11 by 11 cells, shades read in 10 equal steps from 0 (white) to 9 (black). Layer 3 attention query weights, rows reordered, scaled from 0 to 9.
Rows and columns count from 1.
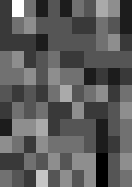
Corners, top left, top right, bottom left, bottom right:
7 8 5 5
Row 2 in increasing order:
4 5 5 6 6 6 6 7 7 7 8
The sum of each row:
60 67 69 65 64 61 65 63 61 62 60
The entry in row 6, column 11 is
5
